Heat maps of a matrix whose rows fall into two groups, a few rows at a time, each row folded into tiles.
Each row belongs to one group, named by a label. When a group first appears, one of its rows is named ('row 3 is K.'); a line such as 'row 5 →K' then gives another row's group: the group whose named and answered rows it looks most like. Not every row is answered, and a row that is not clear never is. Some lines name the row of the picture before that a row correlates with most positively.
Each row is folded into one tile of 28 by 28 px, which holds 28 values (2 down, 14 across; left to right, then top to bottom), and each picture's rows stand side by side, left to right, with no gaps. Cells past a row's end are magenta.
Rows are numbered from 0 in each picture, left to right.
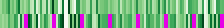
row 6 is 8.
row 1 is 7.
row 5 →7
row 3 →8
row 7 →8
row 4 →7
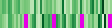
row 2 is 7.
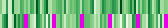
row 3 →7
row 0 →8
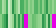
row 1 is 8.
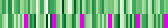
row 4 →8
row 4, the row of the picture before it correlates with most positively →0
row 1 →8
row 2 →7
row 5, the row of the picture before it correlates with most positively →0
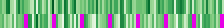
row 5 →7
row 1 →7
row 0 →7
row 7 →7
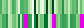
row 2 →7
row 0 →8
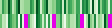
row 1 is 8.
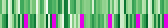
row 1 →8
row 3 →7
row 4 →8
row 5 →8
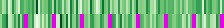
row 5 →7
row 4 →7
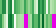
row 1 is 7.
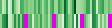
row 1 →7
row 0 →8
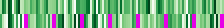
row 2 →8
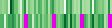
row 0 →7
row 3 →7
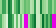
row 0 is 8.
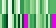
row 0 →8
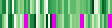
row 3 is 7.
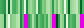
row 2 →7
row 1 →7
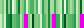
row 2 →7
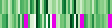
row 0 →8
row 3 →7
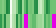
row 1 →7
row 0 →7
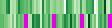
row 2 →7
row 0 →7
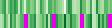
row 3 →8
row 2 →7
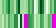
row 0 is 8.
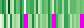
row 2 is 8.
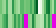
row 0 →8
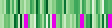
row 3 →8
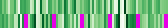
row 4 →8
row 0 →8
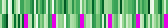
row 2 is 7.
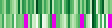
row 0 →7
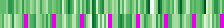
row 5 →7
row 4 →7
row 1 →8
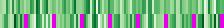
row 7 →8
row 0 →8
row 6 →8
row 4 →8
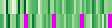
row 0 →7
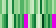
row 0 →8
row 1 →8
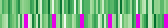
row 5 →8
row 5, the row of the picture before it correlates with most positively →0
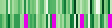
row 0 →7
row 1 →8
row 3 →7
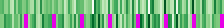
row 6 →7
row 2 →8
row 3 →7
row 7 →7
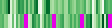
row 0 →7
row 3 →8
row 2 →8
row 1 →7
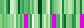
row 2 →7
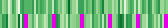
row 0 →8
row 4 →7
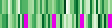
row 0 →8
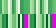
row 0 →8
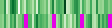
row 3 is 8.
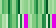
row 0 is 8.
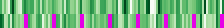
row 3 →7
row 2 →7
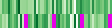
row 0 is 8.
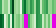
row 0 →7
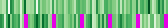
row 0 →7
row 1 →7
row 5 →7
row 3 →8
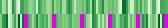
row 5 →8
